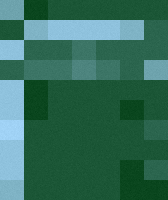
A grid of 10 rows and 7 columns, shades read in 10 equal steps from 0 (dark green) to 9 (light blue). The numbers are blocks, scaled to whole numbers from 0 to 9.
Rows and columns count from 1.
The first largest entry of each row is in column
1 3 1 7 1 1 1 1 1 1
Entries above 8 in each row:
0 0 0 0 0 0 1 0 0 0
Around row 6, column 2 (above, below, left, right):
0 1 8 1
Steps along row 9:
down same same same down up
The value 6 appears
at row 1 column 1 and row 4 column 7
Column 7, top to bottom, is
1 2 2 6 1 1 2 1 2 0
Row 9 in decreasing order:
8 2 1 1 1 1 0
